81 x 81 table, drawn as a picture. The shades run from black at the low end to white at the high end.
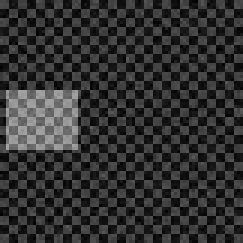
Overall the values sit about 20% of the way up the scale. An odd patch, higher than its surroundings, sits in the middle left. The middle left is the ninth with the highest average.
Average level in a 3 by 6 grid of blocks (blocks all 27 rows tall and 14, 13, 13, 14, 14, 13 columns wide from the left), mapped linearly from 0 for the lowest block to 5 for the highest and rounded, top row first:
000000
550000
000000
